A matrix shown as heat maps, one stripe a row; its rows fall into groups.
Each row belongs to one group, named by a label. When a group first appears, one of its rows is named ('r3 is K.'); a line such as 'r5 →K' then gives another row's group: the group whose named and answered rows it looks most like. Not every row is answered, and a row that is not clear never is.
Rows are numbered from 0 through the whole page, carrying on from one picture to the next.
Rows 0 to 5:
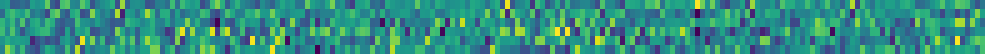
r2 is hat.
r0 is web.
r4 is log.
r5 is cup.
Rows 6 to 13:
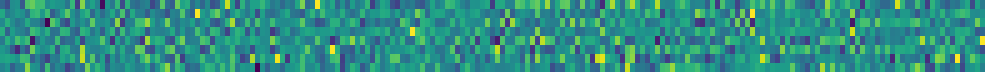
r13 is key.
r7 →web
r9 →web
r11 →web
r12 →log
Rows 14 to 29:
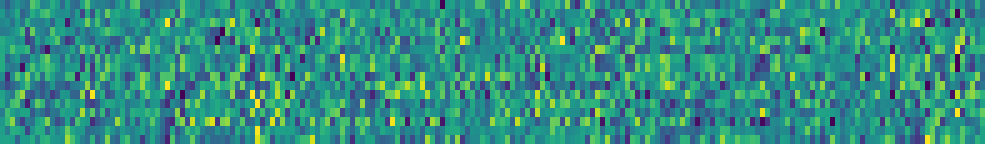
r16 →key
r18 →hat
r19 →log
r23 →key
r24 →log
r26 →log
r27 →cup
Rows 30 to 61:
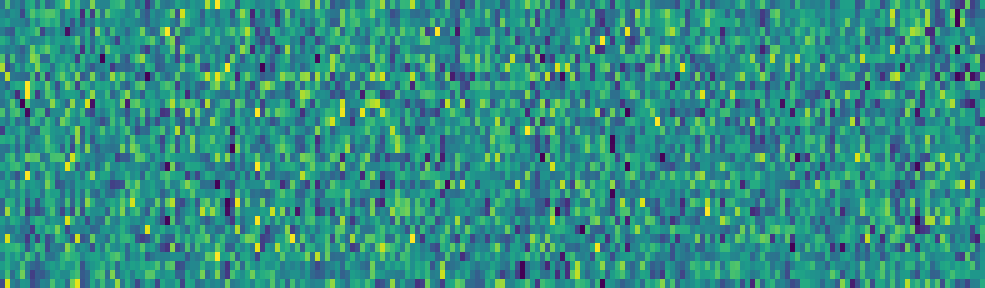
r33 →key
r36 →web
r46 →cup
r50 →hat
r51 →cup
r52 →cup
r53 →cup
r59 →cup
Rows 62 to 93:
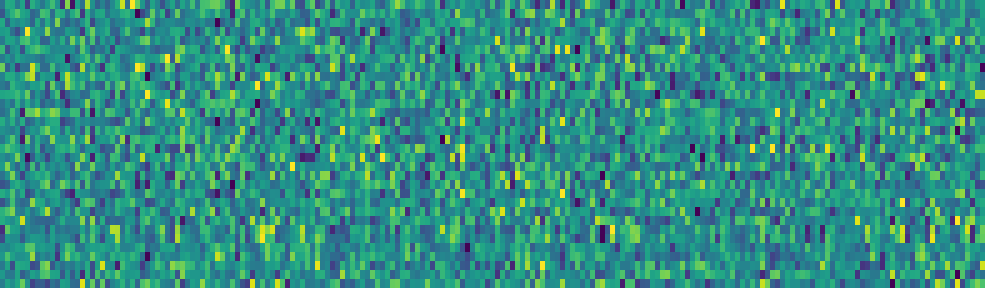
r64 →hat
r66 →log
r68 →key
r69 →web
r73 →key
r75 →hat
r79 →key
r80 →hat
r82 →web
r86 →log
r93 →log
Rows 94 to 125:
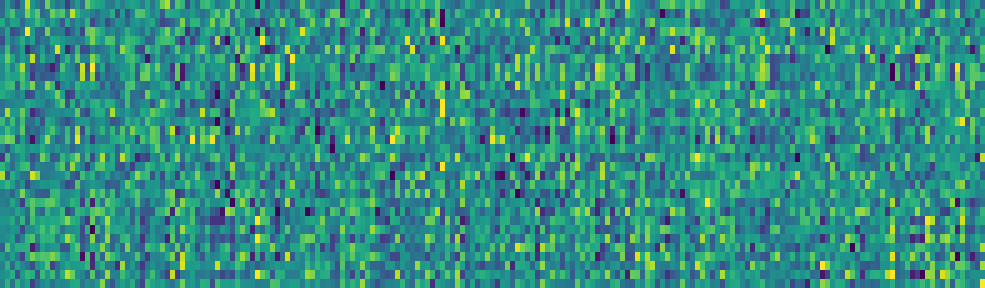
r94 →key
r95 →log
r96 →cup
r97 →key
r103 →hat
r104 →hat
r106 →cup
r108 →cup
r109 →cup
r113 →web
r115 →cup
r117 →key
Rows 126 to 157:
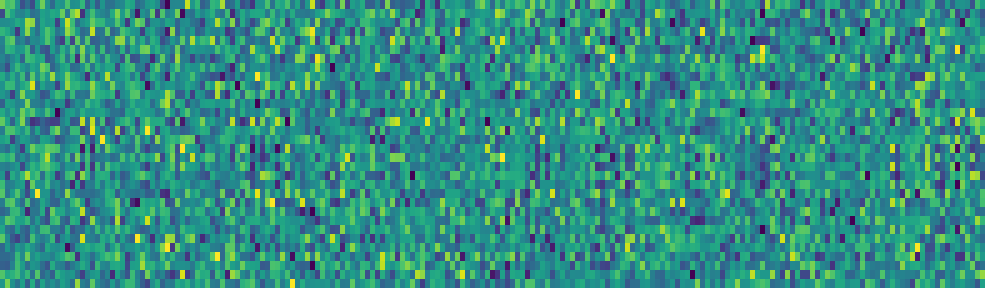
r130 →cup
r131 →log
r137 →key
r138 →hat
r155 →key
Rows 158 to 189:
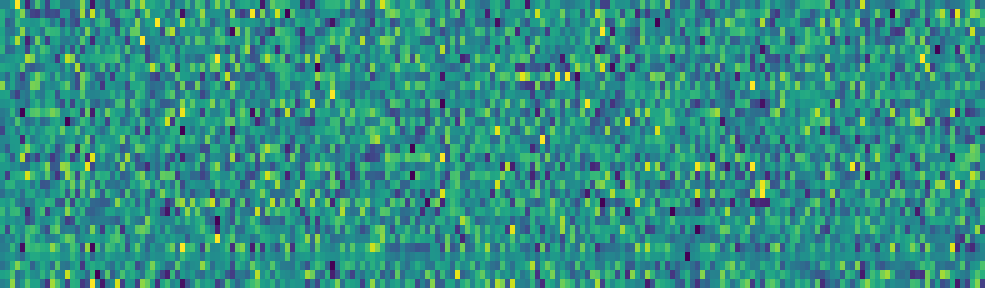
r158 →key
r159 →log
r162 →key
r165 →cup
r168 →web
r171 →key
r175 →log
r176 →web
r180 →cup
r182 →hat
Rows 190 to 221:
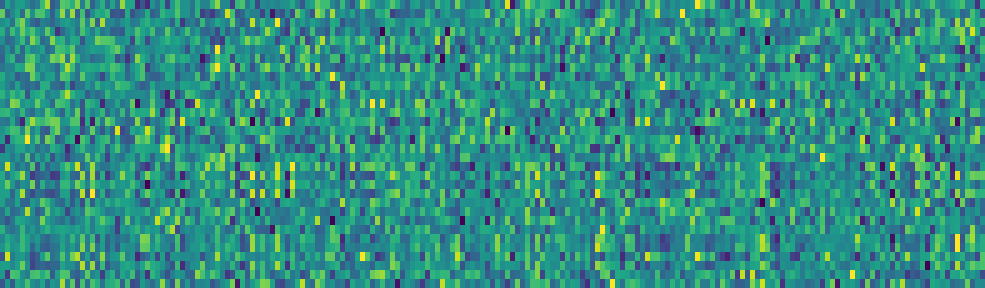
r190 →web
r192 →log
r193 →hat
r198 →web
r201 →web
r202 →cup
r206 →key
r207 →key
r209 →log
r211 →log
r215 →cup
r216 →log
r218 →web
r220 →web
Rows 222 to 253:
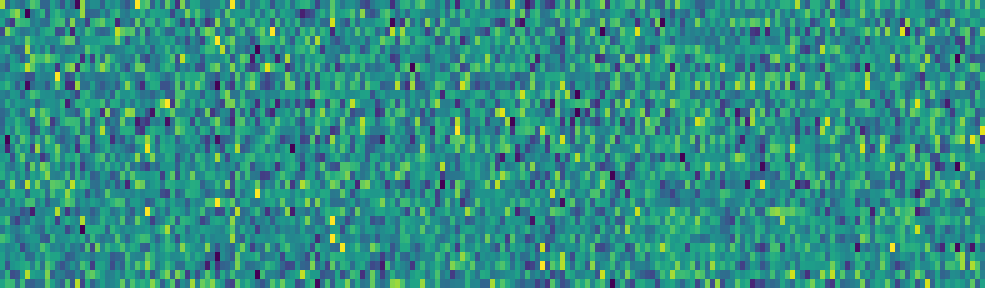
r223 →key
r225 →cup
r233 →key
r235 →web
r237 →hat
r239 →cup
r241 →cup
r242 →log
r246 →web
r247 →key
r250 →hat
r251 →hat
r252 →key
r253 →cup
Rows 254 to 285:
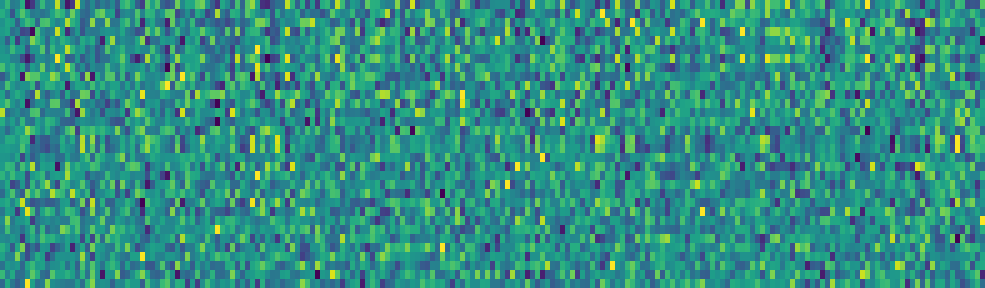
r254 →hat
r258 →web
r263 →key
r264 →key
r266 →web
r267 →hat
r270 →log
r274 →web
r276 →log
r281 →log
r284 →web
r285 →key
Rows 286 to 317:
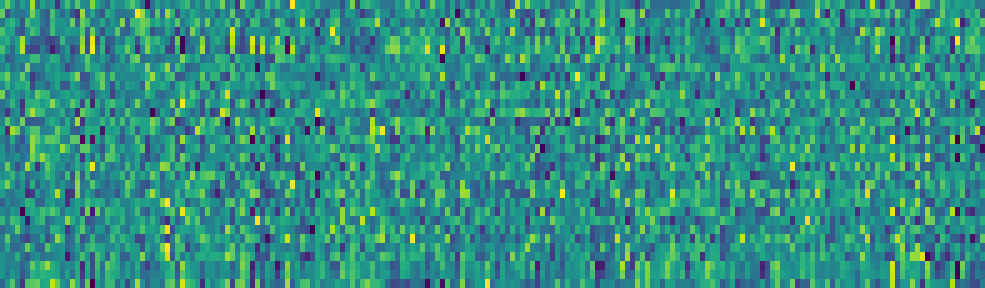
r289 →web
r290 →log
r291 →log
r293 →key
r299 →cup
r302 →web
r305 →cup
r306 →hat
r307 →hat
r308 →key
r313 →key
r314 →key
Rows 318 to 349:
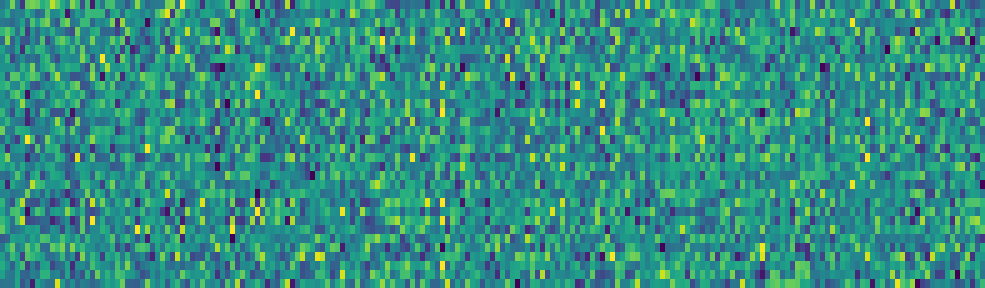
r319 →key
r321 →hat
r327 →cup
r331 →hat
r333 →key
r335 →hat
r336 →hat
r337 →key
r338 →web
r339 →key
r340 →log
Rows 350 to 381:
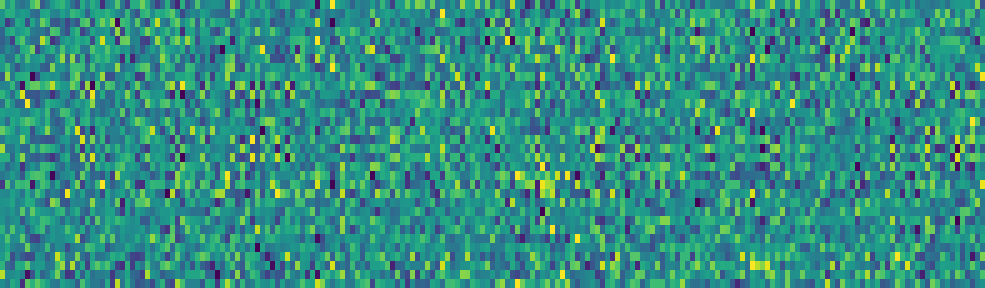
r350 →web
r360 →log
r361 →key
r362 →web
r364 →cup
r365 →log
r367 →log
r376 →cup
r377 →key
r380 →hat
